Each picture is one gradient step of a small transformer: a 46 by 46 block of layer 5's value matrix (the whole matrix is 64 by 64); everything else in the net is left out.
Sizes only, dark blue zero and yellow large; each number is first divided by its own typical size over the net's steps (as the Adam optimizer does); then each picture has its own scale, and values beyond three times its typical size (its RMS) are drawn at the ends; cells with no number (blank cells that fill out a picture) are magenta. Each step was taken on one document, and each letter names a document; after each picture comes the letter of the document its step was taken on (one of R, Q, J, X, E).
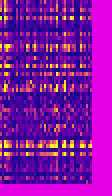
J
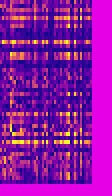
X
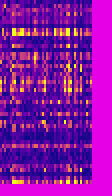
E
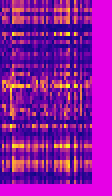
X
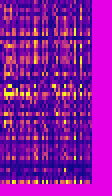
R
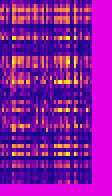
X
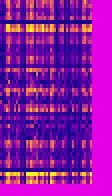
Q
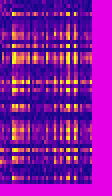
E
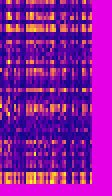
Q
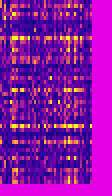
E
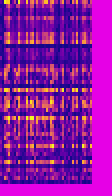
Q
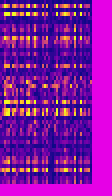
R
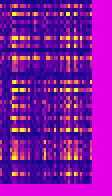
E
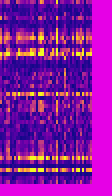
J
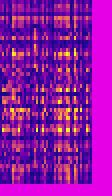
X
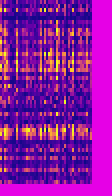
J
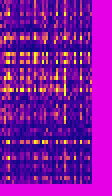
R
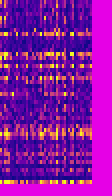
J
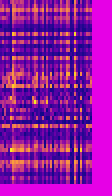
X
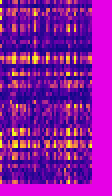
E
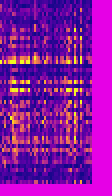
E
